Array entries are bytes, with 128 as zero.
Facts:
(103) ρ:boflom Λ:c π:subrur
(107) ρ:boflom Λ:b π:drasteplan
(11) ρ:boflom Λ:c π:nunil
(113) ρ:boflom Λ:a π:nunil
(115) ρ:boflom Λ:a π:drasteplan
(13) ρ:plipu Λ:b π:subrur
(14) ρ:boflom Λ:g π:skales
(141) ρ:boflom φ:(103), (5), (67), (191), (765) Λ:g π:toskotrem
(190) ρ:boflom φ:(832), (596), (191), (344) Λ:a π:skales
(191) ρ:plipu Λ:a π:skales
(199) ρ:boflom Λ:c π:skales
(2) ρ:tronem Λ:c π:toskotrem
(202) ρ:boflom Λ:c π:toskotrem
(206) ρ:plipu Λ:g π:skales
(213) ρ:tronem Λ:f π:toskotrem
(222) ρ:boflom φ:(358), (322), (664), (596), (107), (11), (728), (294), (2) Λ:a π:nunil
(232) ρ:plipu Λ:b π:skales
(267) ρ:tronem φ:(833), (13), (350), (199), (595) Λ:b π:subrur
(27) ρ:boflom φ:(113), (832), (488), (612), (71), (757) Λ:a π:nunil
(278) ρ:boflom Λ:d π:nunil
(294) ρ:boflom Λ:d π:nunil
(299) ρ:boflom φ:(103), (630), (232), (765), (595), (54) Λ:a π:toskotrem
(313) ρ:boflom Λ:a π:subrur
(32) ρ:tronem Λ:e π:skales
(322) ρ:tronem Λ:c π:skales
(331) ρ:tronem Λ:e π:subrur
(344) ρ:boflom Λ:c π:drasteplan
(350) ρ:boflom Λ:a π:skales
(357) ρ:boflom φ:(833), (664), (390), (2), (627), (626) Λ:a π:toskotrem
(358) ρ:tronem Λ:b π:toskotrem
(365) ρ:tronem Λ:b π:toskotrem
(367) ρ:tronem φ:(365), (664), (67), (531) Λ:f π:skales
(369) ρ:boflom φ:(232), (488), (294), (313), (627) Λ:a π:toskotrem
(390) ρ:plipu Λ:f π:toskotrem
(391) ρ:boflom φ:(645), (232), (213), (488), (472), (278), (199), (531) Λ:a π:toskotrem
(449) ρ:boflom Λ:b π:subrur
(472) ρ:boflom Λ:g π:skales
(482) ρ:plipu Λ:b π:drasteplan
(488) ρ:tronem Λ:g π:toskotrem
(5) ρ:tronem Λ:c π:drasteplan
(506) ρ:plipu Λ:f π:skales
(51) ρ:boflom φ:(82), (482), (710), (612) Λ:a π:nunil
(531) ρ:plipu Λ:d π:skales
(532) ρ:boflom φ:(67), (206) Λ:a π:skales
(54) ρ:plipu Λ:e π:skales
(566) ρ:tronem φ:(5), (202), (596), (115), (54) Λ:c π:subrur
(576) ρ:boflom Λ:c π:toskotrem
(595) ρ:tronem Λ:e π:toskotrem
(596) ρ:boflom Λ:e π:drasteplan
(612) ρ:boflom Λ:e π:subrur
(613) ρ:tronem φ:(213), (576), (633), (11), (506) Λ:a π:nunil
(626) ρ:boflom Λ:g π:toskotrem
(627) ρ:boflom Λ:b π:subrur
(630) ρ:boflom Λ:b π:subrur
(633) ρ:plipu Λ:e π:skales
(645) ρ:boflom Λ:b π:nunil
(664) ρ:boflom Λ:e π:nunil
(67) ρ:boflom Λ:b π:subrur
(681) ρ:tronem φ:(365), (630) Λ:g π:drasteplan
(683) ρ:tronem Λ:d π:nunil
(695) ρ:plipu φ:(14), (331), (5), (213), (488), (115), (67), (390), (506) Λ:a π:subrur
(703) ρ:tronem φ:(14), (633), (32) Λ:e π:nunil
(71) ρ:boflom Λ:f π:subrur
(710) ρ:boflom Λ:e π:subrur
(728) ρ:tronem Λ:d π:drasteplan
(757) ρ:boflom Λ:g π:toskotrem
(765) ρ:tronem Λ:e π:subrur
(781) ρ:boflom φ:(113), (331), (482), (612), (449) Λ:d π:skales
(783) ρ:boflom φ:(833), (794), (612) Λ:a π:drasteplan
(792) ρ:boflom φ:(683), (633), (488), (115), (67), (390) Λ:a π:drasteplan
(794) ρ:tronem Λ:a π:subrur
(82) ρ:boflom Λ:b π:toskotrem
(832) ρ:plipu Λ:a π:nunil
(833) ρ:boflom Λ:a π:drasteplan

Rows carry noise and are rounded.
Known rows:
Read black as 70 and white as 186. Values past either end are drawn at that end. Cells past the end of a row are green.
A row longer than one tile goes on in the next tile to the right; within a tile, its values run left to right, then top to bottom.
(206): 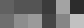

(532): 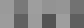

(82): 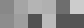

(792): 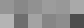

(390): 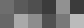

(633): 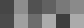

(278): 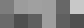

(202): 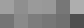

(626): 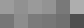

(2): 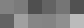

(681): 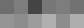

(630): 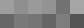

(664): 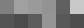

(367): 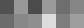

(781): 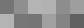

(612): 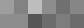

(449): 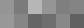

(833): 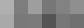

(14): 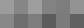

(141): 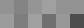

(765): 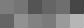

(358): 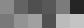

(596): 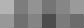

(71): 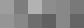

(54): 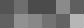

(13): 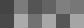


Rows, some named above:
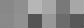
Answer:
(710)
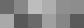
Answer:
(51)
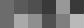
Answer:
(390)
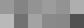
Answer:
(792)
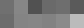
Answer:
(322)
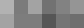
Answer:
(833)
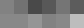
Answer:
(728)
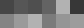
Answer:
(695)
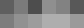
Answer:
(566)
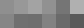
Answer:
(350)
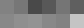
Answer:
(728)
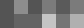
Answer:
(683)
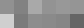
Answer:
(783)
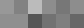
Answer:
(612)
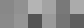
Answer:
(710)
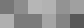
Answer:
(781)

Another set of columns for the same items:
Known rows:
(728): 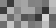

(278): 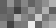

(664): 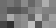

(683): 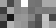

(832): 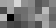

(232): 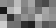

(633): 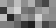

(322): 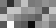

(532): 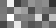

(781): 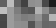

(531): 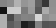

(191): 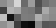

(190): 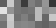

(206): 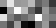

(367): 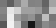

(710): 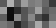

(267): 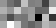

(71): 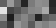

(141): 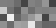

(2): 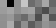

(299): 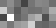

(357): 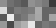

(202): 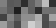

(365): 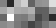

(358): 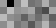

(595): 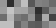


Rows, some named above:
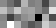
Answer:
(267)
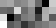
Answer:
(13)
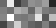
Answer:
(532)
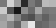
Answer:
(344)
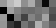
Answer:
(482)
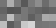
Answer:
(833)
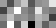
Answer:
(32)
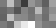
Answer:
(792)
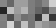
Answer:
(5)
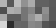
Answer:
(390)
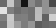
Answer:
(190)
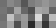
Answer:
(14)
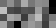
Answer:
(82)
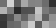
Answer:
(51)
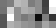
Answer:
(681)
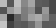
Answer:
(390)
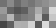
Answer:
(222)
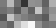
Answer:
(792)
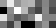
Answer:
(206)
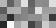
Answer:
(703)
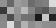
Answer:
(5)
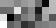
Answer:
(13)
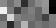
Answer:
(757)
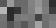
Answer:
(612)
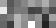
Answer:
(576)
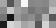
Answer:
(613)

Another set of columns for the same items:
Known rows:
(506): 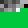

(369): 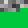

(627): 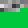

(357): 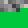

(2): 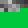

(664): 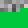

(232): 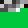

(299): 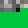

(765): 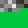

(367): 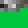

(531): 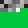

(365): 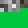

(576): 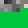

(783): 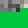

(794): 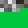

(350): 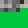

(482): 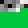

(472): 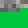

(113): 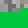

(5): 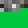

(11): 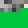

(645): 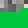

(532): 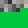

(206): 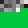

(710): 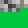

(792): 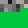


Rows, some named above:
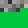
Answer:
(532)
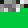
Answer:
(832)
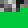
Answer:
(267)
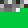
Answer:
(13)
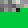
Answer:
(781)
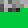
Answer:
(190)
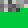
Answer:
(27)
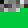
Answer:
(695)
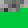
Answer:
(833)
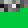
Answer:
(681)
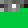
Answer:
(5)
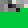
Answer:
(51)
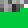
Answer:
(222)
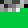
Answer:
(390)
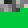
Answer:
(576)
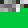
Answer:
(832)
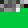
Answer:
(206)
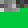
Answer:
(683)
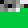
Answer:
(482)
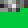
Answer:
(566)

